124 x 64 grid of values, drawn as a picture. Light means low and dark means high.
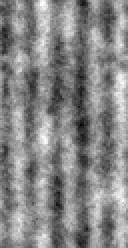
Average level on the scale: 50%. Stripes: upright, repeating 5 times. Slope: none. Histogram: bell-shaped. Lone odd cells: none. Seam: none.
